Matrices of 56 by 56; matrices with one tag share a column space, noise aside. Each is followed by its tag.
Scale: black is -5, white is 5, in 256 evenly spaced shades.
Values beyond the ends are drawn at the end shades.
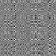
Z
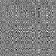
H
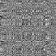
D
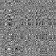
D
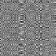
Z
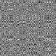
Z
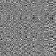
Z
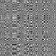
Z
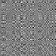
Z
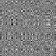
D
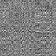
H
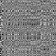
D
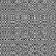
Z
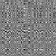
H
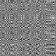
Z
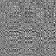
H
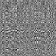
H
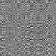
Z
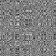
D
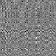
H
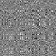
D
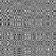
D
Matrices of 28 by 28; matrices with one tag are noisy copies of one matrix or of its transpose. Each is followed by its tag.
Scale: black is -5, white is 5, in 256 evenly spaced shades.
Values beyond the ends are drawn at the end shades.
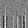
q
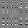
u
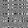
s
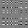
u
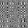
u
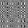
u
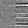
q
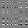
u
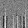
q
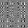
u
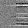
q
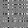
s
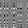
s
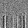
q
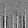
q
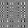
u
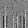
q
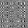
u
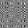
u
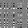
s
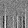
q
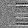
q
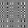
u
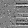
q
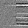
q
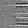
q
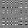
u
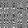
s
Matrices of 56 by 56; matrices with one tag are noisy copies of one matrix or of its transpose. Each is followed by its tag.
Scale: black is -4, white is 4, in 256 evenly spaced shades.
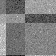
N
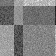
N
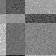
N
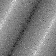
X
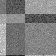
N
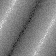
X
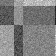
N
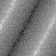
X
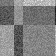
N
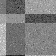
N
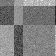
N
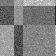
N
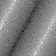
X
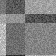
N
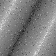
X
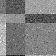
N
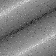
X
